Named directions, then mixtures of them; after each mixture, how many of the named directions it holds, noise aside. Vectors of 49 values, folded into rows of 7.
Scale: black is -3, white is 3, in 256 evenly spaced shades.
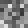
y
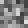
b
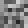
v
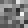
three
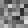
three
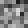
two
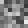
two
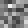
two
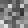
one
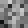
one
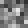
one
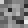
two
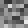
three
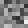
three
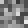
one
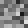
two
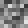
three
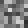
two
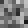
one
